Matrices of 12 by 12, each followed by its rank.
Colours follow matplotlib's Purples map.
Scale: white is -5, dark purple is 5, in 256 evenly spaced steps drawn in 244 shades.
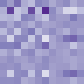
two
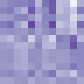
two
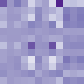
two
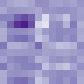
two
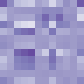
two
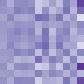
two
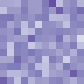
full rank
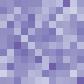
full rank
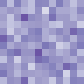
full rank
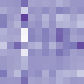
two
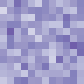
full rank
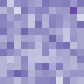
full rank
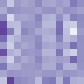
two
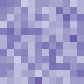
full rank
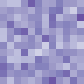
full rank
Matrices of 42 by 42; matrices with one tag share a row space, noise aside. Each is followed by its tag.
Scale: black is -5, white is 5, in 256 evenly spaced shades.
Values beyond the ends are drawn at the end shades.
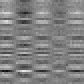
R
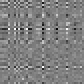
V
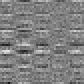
R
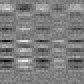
R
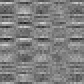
R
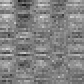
R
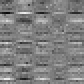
R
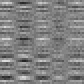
R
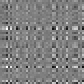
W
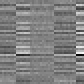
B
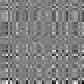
W
